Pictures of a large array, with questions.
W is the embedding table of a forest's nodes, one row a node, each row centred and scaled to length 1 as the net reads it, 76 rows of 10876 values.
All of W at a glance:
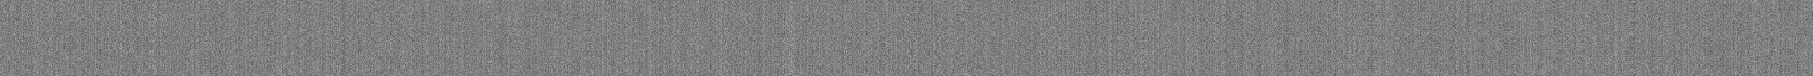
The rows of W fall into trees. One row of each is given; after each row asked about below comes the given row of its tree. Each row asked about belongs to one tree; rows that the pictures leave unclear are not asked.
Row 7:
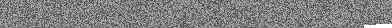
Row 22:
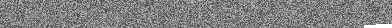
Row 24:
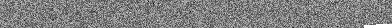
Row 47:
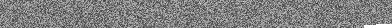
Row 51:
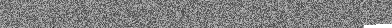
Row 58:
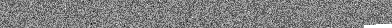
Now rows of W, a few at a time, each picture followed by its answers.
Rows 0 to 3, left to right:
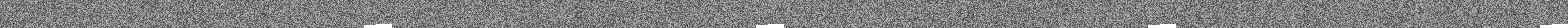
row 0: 58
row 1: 7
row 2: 7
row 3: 22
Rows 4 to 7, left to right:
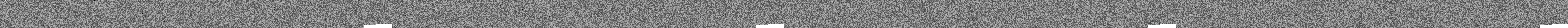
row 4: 58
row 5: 51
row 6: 7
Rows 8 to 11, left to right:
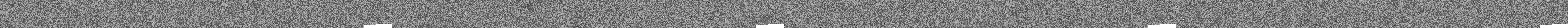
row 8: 58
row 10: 58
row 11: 22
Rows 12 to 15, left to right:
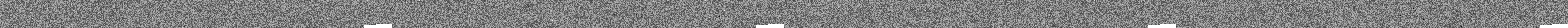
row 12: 24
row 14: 51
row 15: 51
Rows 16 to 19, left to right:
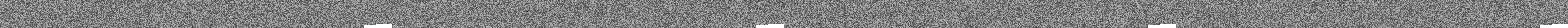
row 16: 24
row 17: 51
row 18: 7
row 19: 7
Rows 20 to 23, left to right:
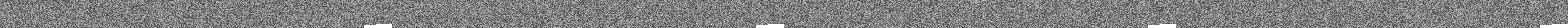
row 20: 7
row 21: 51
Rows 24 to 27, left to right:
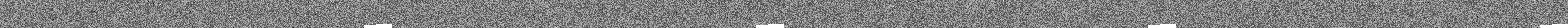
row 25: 51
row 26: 22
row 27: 47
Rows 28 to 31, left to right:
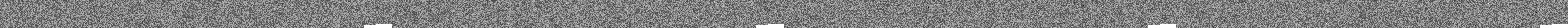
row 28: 7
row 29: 22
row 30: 51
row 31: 7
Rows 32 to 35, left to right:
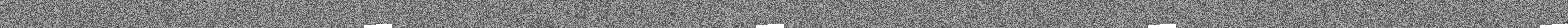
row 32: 24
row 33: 7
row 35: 24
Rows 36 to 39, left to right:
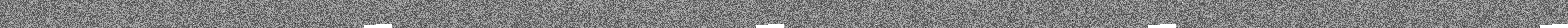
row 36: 58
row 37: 22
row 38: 22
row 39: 22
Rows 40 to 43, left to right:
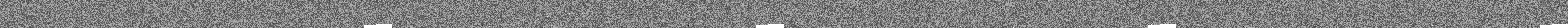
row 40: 51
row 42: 58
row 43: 22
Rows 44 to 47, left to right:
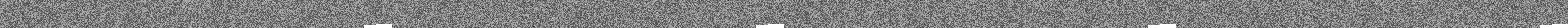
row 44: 22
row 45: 7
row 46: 22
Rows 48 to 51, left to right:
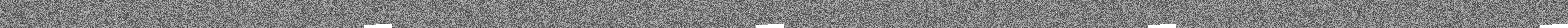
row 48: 22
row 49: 58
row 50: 51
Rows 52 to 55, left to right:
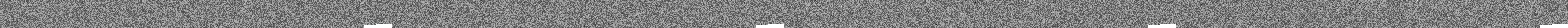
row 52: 51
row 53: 58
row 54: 51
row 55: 22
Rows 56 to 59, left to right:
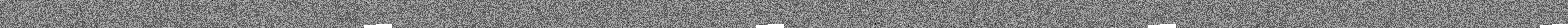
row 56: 47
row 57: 24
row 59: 24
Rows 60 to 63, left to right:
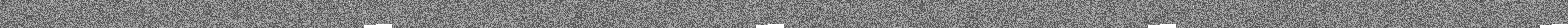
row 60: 51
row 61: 7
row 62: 7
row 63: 24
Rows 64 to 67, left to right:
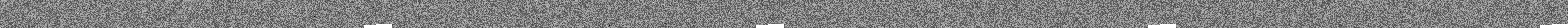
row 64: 22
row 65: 51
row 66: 51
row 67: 22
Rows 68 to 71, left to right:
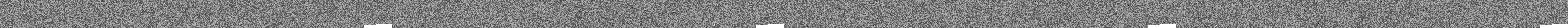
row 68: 51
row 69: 7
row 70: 7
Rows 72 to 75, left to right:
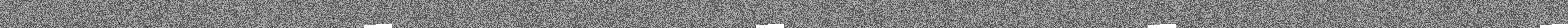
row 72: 47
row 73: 7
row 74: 58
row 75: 22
